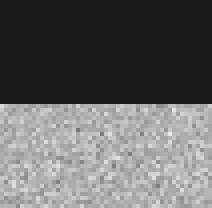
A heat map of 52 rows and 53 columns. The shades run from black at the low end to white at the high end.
It is made of 2 by 1 panels. Panel 1,1: very low, flat. Panel 2,1: high, fine-grained.
